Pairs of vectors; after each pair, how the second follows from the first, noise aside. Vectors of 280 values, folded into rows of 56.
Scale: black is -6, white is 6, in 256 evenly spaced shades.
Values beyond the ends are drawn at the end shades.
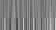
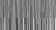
copied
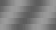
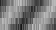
scaled up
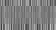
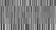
copied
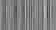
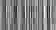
scaled up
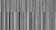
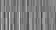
negated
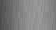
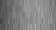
copied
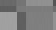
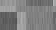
negated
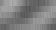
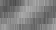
negated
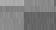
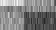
scaled up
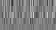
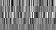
scaled up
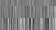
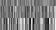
scaled up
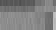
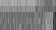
negated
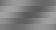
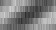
scaled up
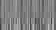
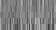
negated
